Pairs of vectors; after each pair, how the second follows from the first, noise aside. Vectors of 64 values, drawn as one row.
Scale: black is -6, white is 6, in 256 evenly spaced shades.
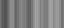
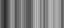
scaled up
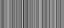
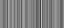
reversed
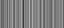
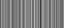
reversed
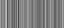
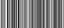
scaled up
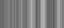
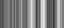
scaled up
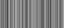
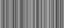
reversed
